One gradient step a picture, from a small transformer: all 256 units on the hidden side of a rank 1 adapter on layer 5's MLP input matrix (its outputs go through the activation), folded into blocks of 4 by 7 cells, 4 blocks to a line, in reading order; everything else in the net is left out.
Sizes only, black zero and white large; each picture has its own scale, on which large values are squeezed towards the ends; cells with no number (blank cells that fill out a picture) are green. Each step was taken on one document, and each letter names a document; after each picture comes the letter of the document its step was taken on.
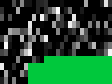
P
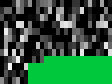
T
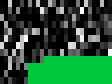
T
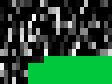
P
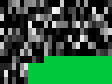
P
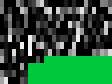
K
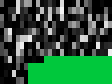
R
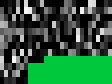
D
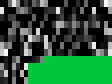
P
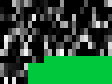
P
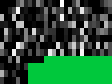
R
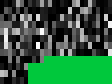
R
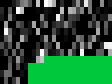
T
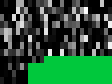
R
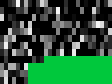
P
